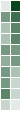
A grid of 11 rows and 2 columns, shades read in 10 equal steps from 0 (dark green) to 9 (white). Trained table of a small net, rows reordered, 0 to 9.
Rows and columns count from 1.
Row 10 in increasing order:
7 8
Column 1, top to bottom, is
8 4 6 6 4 5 4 4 3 7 9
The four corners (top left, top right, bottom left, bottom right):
8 0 9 9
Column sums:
60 53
